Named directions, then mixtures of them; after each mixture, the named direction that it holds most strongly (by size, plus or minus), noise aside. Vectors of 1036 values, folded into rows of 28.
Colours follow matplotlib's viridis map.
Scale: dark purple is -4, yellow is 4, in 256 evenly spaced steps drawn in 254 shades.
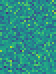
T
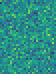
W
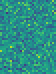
T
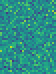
T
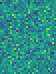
W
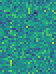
W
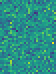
W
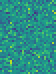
T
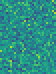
T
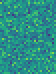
W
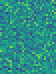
T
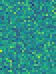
T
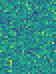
T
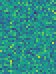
T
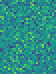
T
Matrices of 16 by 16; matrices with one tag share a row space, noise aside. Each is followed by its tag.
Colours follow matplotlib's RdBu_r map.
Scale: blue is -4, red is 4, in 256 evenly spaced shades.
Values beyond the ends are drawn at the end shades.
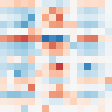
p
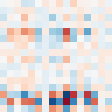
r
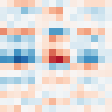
p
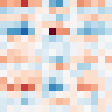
p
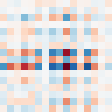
r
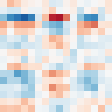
p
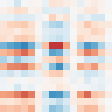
p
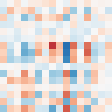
r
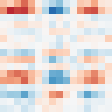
p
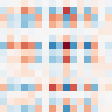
r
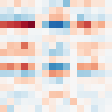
p
